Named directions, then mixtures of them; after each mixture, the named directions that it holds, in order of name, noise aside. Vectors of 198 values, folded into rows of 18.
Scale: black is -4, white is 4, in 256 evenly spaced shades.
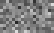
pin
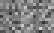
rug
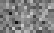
pin, rug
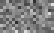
pin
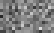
rug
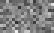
pin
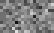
pin, rug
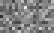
rug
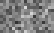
pin, rug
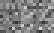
rug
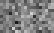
pin, rug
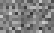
rug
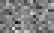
pin, rug
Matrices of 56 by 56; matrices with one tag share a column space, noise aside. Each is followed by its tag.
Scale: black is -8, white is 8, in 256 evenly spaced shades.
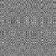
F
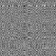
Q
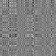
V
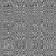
Q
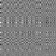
F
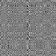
Q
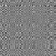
Q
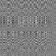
F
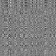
V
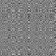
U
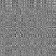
V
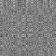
V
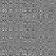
U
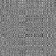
V
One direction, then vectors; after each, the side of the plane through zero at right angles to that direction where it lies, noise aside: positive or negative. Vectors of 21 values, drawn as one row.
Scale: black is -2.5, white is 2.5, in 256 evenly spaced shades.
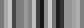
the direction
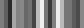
negative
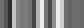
negative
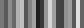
positive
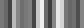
negative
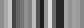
positive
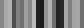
positive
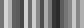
positive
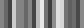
negative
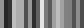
negative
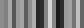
positive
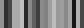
negative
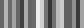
negative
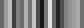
positive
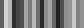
positive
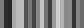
negative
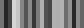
negative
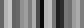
positive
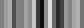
positive
